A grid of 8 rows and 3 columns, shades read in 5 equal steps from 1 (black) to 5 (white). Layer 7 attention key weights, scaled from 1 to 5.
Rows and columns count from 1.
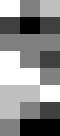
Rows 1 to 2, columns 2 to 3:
3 4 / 1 2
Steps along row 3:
same same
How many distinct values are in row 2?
2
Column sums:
31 23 22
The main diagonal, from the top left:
5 1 3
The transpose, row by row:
5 2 3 5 5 4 4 3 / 3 1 3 3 5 4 3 1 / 4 2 3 2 3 5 2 1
